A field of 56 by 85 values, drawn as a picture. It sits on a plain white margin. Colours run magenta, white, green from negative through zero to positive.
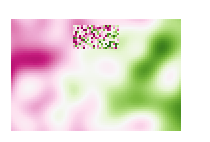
Values rise toward the right. In the top middle lies a patch that is rougher than the rest. Overall the values sit about 50% of the way up the scale. Values change most from cell to cell in the top middle.
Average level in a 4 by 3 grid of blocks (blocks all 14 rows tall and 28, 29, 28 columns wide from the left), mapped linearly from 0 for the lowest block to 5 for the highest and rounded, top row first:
1 2 4
0 3 5
2 4 5
2 3 4
